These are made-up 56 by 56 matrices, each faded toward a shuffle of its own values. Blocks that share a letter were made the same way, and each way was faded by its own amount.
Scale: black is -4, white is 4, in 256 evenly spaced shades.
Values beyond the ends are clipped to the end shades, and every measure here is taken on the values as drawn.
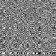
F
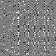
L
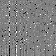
L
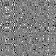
L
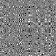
L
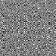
F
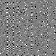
L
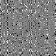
L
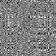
F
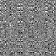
F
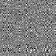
F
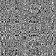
F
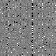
L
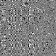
L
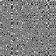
L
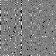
L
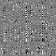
L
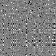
L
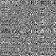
F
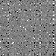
L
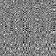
F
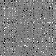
L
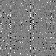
L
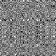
F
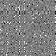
L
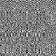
F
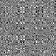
F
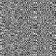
F
